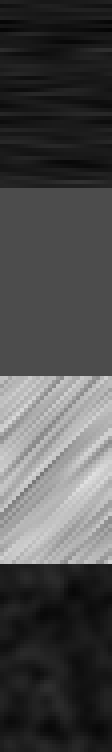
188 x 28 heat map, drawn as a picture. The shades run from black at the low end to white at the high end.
The table splits into 4 rows of 1 panel. Panel 1,1: very low, streaked across, faint in contrast. Panel 2,1: low, flat. Panel 3,1: high, slanting up to the right. Panel 4,1: very low, blotchy, faint in contrast.
